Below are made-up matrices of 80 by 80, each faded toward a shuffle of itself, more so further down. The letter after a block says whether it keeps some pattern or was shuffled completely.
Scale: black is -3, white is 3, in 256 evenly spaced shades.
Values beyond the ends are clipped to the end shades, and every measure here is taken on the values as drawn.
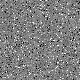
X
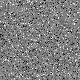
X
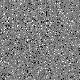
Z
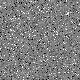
X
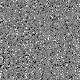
Z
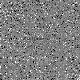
Z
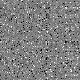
Z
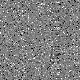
Z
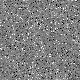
X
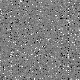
Z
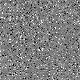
Z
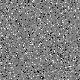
Z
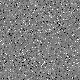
X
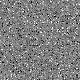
Z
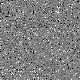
Z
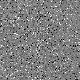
Z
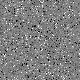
X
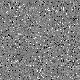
Z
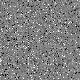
Z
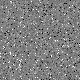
X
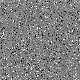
X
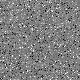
X
